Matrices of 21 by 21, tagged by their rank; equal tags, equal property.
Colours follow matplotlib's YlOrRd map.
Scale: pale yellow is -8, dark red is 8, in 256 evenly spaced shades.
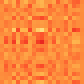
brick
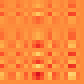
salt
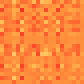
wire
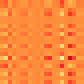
salt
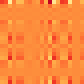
salt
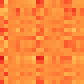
brick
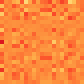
wire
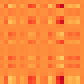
salt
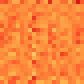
wire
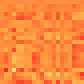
wire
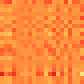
brick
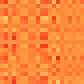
brick
